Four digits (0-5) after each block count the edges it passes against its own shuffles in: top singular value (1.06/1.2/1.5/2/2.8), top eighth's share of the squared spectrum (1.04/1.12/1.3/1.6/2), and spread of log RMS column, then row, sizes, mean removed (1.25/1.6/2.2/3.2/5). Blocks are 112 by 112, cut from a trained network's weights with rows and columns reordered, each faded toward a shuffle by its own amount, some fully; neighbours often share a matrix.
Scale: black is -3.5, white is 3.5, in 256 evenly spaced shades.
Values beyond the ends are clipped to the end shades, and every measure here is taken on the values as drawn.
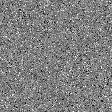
0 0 0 0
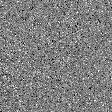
0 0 0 0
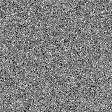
1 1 0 0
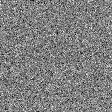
0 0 0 0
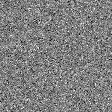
0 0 0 0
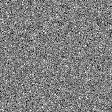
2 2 1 0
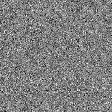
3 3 0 2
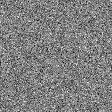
0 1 0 0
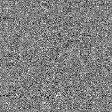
3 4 2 3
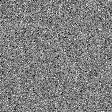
0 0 0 0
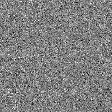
2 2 1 1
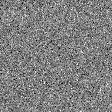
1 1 0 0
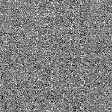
3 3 3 1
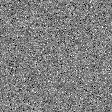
1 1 0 0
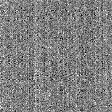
3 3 1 2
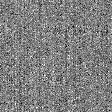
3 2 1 2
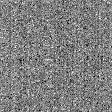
2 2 0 1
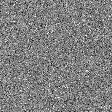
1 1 0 0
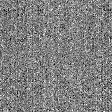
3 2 1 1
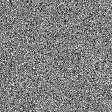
1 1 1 0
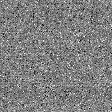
1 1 1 0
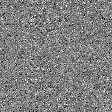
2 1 1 0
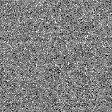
2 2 2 0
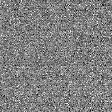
3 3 2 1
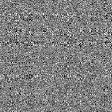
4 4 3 3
